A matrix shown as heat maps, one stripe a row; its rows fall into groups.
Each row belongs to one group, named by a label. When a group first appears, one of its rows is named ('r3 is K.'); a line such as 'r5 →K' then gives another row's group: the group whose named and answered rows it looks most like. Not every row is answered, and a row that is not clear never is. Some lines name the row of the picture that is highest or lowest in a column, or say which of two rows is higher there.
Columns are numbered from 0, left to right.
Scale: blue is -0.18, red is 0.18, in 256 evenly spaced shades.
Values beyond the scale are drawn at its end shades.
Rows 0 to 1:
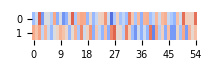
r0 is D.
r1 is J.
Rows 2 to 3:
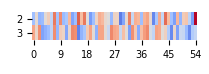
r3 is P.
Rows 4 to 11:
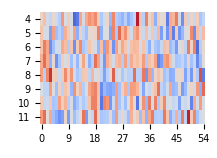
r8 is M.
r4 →D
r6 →P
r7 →P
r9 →J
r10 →M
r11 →P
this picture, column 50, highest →5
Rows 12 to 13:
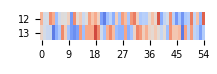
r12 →J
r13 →D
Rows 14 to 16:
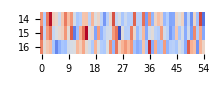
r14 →M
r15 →M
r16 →P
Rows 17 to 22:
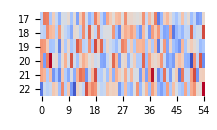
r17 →P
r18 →J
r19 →P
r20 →M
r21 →P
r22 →D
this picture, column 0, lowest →22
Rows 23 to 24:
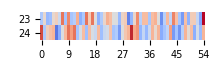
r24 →J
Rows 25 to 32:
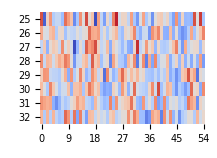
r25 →M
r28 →M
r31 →P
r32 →J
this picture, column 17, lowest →31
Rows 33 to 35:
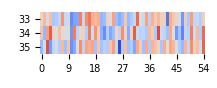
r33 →D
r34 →J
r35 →D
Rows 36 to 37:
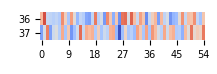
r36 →P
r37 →D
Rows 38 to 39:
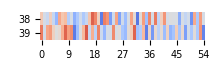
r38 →M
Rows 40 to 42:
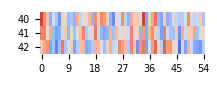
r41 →P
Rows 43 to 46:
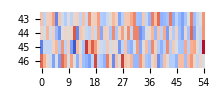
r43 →J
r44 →J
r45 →D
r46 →P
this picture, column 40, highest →44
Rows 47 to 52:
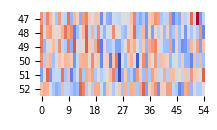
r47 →J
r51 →D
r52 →P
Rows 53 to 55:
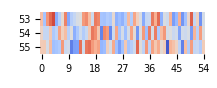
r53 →J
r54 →M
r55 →D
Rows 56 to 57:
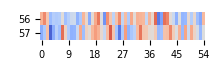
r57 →D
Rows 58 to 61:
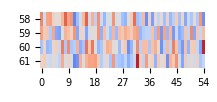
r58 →M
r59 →J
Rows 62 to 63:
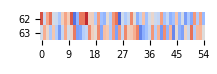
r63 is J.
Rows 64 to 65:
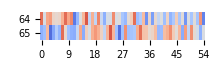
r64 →M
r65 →D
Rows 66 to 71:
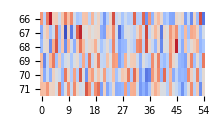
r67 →D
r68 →D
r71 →J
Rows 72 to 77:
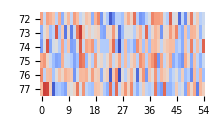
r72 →J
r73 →D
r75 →P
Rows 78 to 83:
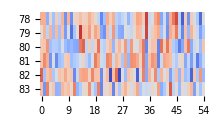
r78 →D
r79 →D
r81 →P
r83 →J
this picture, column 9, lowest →80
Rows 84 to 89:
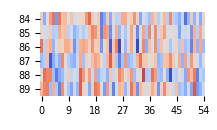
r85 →M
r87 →D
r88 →P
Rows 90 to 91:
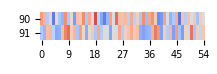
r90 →P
